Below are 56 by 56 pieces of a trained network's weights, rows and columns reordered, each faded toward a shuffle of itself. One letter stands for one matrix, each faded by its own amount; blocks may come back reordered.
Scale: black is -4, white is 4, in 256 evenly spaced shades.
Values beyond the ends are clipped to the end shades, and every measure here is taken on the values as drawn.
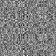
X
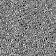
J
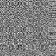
X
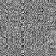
X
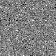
J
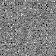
J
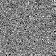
J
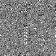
J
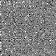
J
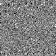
J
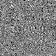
J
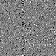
J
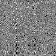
J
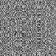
X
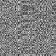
X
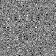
J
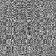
X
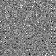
J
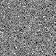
J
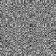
X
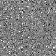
J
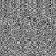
X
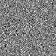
J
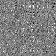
J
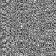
X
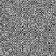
X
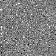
J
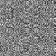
X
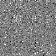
J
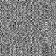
X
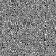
J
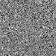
J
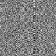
X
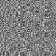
X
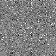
J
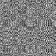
X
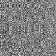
X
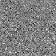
J
